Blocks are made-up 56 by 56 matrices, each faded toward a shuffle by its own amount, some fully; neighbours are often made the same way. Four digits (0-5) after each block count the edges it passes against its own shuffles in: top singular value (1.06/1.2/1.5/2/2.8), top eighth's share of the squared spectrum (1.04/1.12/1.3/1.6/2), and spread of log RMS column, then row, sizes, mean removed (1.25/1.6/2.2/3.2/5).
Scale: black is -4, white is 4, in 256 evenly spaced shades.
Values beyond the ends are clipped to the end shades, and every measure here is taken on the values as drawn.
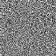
3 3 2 1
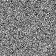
1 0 0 0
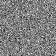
0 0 0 0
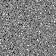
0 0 0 0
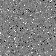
0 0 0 0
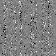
2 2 3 0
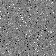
0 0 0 0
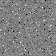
0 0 0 0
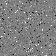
1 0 0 0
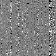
2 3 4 0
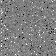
1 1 1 0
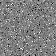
0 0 0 0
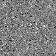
0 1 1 1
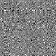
4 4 2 2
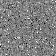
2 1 0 0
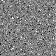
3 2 0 0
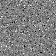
1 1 0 0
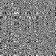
4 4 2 3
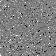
1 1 0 0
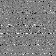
2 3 0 3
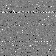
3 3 0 2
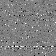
3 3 0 2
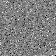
2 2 0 0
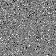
2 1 0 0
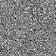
3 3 1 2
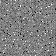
2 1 0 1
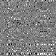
4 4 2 2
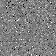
2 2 0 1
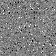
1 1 0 0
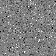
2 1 0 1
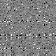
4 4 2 2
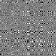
4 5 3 3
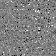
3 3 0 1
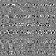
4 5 1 3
